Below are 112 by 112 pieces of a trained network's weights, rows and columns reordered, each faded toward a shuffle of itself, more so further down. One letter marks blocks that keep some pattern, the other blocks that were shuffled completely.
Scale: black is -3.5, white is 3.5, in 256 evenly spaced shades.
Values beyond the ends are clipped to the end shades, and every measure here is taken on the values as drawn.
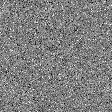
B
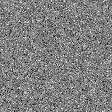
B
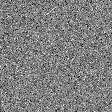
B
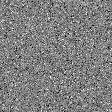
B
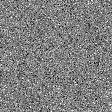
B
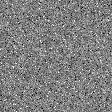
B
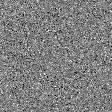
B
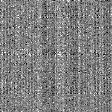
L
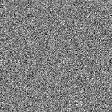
L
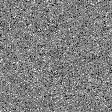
B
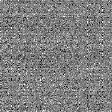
L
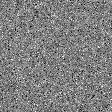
B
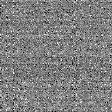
L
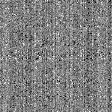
L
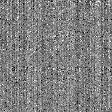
L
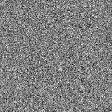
L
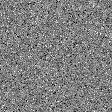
B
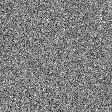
B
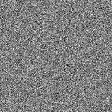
L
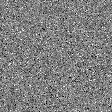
B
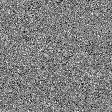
B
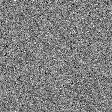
B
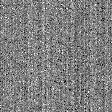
L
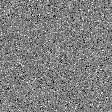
B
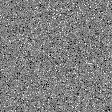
B
